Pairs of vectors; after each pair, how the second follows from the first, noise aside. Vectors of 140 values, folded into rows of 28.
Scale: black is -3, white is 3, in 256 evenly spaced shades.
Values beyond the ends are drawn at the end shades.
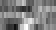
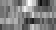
reversed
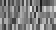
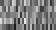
reversed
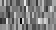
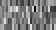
reversed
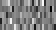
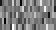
reversed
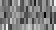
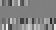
partly zeroed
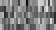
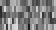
reversed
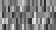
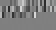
partly zeroed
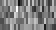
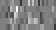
partly zeroed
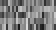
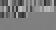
partly zeroed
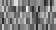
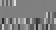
partly zeroed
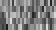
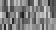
reversed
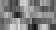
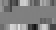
partly zeroed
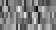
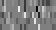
partly zeroed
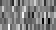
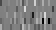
partly zeroed
